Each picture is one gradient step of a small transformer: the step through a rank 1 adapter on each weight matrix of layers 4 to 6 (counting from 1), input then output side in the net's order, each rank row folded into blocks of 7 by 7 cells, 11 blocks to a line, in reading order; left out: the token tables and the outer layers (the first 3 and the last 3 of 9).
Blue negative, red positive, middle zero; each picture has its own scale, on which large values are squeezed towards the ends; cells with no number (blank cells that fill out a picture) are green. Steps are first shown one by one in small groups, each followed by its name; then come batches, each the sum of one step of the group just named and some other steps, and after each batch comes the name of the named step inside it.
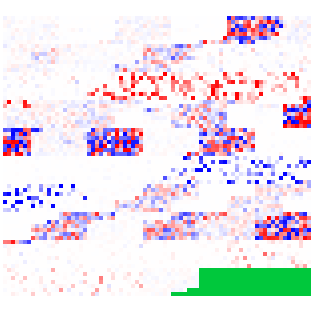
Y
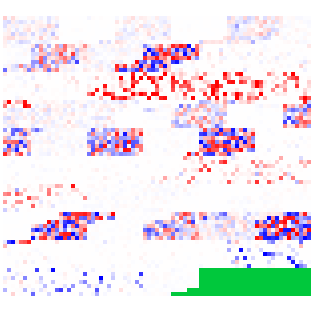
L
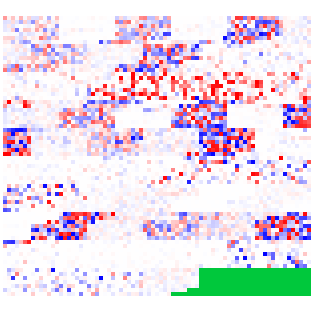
L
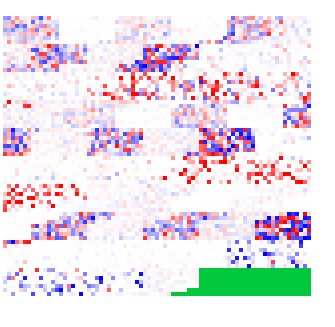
L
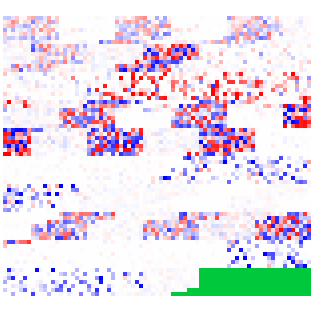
L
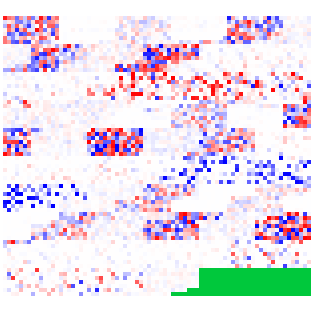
Y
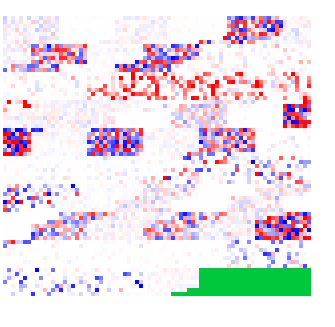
Y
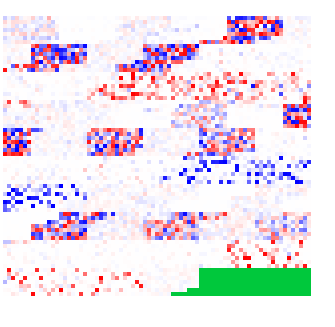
Y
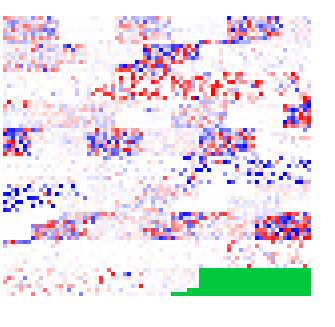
Y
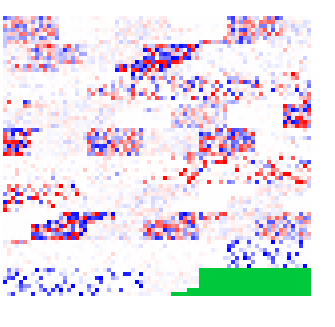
Y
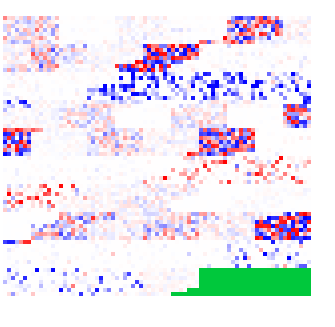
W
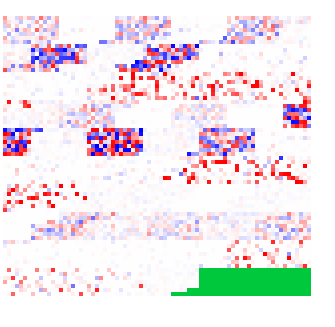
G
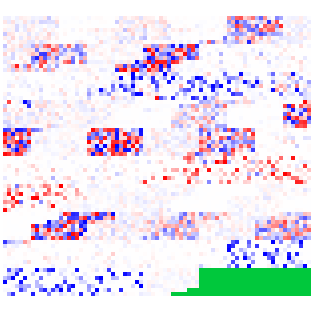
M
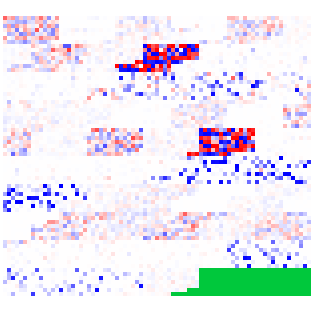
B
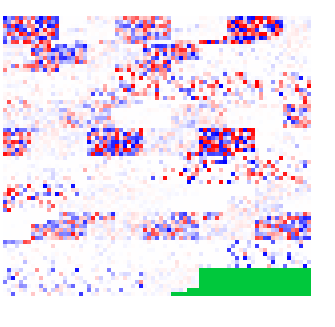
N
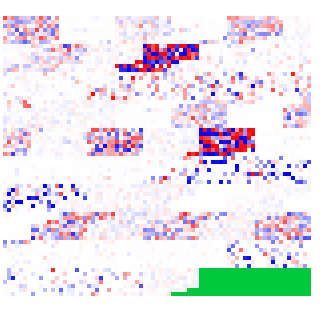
B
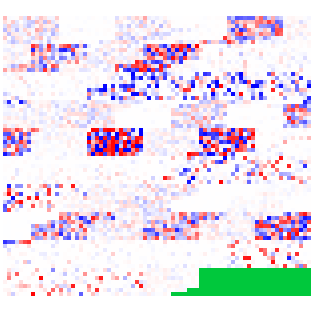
W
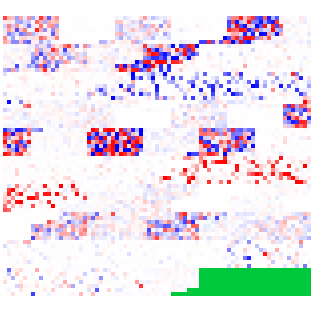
G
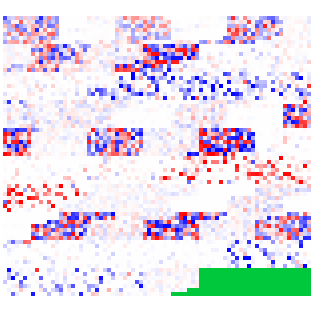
N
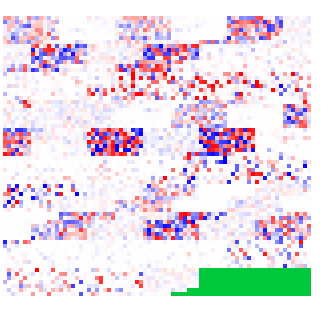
N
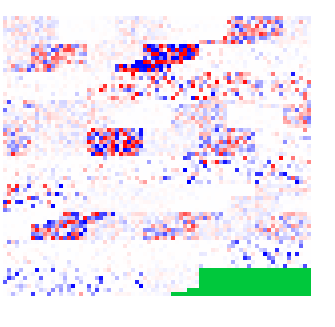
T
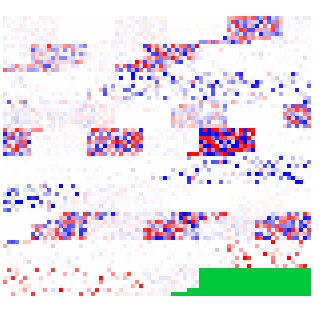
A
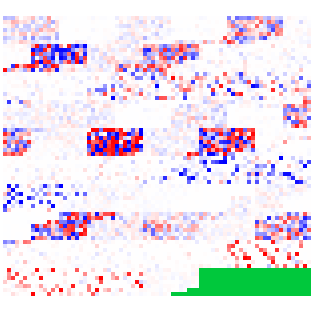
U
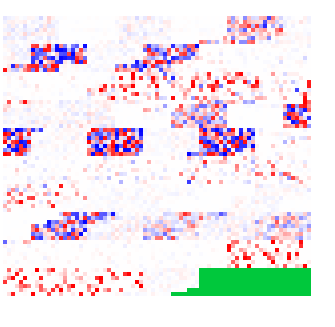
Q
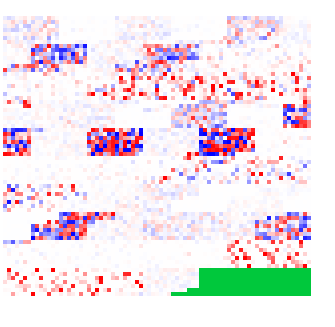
U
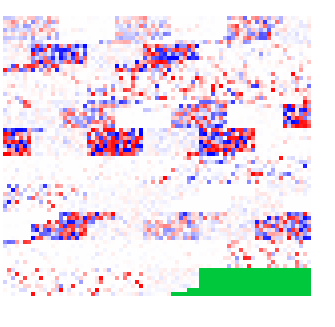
U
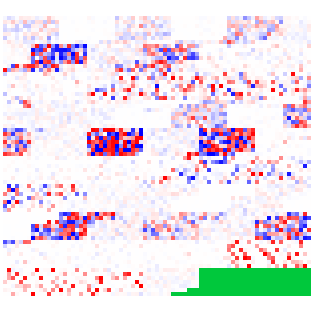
U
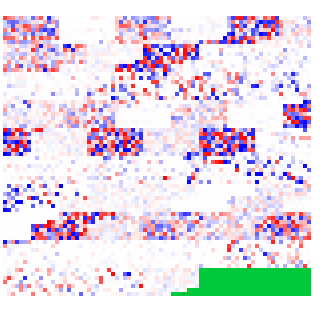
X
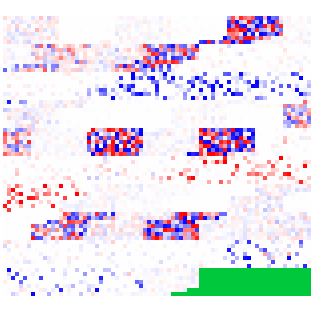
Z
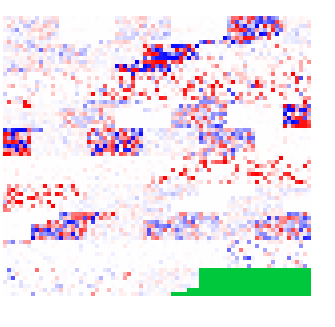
Z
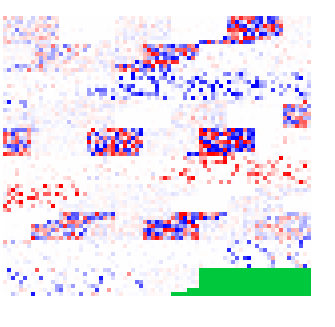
Z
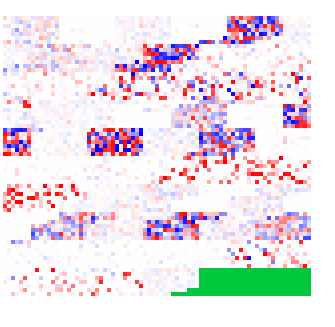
Z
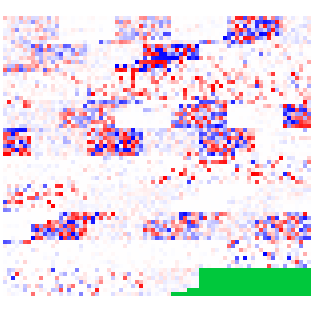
X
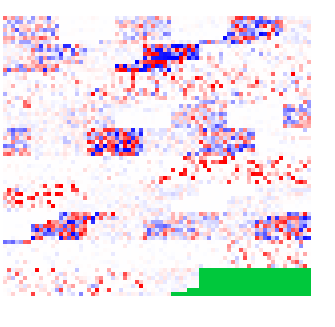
X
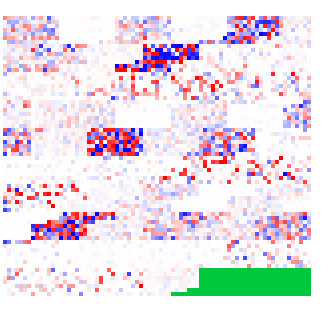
X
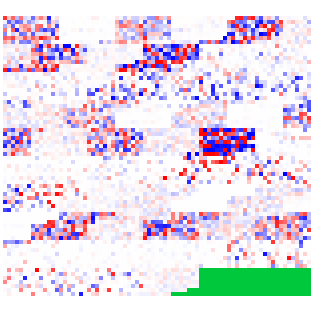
X
